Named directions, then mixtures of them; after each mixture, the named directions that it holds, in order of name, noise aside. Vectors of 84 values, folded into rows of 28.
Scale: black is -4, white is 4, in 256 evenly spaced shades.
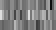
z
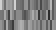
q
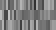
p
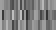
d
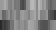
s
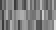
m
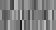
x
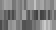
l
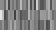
p, z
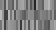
p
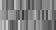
d, l, m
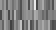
m, p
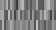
p, x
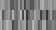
d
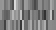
q, x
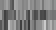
l, p, x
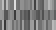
l, p, q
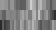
s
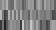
p, s, x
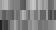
l, s
